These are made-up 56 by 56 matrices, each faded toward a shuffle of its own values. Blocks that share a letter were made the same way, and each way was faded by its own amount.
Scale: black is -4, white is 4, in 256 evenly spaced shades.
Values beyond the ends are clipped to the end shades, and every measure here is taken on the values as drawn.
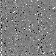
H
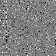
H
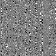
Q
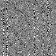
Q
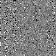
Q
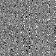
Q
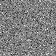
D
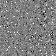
H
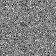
D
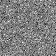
D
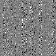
Q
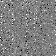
H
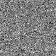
D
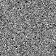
D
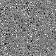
H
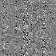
Q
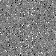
H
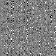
Q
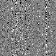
Q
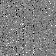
H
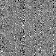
Q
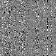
Q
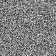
D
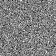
D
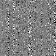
Q
